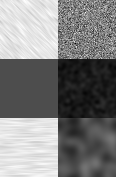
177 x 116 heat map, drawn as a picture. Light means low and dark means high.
It is made of 3 by 2 panels. Panel 1,1: very low, slanting down to the right, faint in contrast. Panel 1,2: middling, fine-grained, strong in contrast. Panel 2,1: high, flat. Panel 2,2: very high, blotchy, faint in contrast. Panel 3,1: very low, streaked across, faint in contrast. Panel 3,2: high, smooth.
